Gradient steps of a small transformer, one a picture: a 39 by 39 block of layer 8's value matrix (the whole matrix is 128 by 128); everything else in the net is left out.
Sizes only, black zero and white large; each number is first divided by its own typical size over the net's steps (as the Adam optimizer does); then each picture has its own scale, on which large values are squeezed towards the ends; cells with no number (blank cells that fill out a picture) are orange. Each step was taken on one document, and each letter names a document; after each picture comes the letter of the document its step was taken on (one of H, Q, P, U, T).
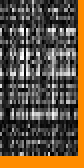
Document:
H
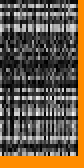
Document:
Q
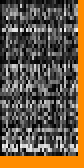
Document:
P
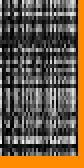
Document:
Q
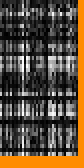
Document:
H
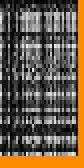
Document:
Q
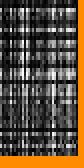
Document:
H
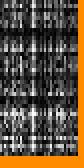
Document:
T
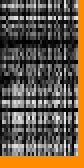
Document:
P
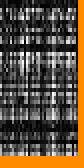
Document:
H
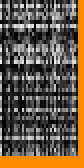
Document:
Q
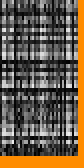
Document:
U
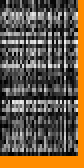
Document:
P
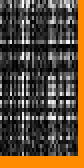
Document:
H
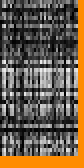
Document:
U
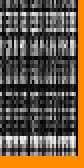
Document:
Q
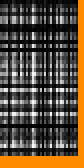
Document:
T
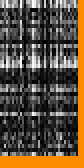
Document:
T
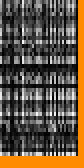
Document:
Q
